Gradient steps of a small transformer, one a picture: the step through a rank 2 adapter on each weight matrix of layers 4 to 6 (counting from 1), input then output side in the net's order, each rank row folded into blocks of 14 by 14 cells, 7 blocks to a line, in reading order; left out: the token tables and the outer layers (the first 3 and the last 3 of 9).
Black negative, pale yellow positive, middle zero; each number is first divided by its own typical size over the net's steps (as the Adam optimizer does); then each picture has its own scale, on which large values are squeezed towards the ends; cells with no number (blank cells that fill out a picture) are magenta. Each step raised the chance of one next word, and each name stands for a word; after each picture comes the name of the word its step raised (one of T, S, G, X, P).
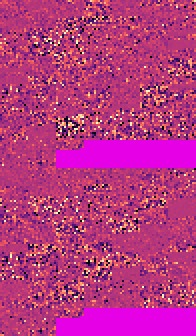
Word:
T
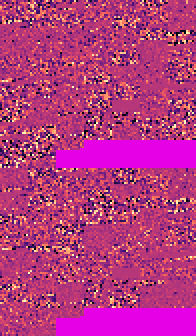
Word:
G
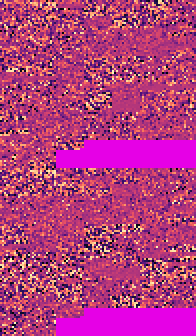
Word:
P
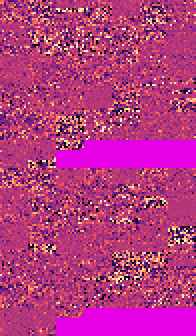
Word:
T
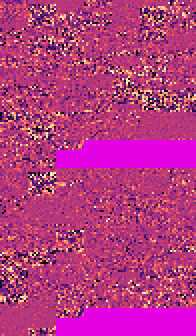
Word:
T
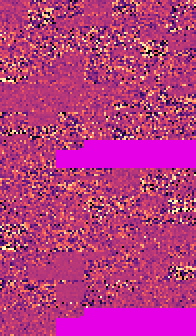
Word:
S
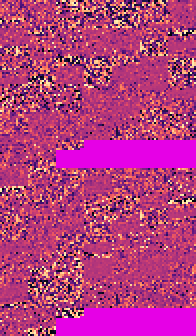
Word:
P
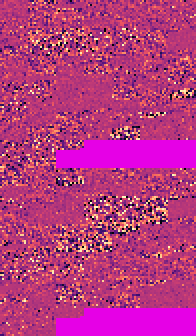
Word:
G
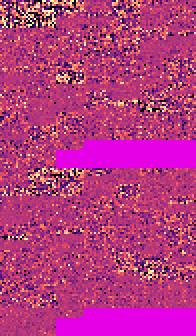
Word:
S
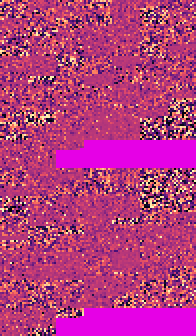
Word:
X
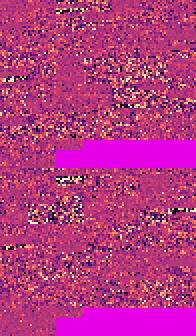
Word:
T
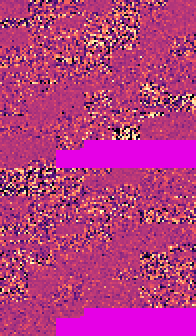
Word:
S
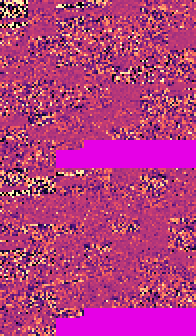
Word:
X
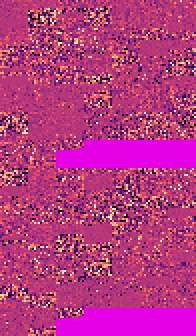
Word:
G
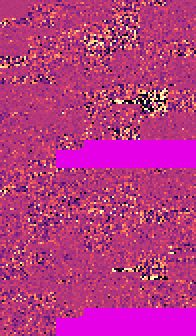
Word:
S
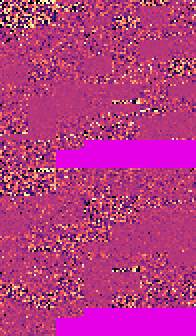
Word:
G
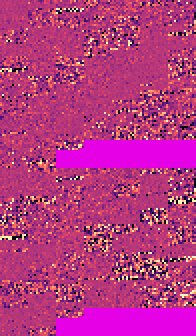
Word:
T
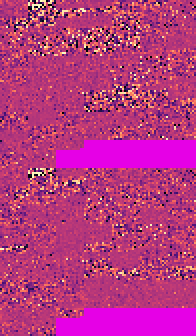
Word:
S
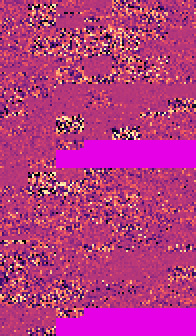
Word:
S
